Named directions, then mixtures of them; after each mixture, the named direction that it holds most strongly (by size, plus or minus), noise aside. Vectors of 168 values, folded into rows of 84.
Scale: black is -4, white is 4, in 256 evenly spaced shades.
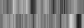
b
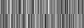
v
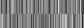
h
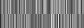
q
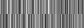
v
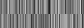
h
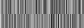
q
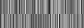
q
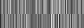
q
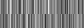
v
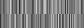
q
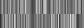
q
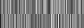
q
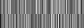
q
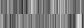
b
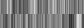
b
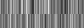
v
